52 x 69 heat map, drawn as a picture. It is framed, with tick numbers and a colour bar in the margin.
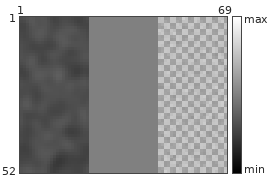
It is made of 1 by 3 panels. Panel 1,1: low, blotchy, faint in contrast. Panel 1,2: middling, flat. Panel 1,3: high, checkered.
